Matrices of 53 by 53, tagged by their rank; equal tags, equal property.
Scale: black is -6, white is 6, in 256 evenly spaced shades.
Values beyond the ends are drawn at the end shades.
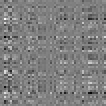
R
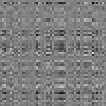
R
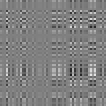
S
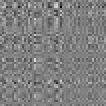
R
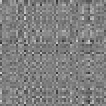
R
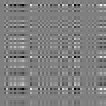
S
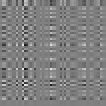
S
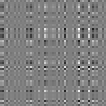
S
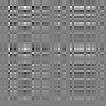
S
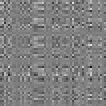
R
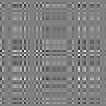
S
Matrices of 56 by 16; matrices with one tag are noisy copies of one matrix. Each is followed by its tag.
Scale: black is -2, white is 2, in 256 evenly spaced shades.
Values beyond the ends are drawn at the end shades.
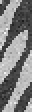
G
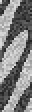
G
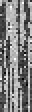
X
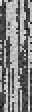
X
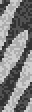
G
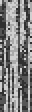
X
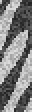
G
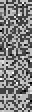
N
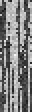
X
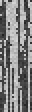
X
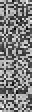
N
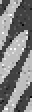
G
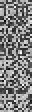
N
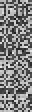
N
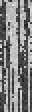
X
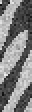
G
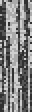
X
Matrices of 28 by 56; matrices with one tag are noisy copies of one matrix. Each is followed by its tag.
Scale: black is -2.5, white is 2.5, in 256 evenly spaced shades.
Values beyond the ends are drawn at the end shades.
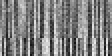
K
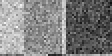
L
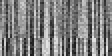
K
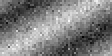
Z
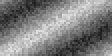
Z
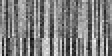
K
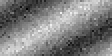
Z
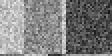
L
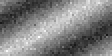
Z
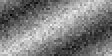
Z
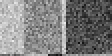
L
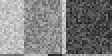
L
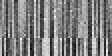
K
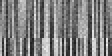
K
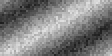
Z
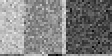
L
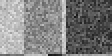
L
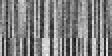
K
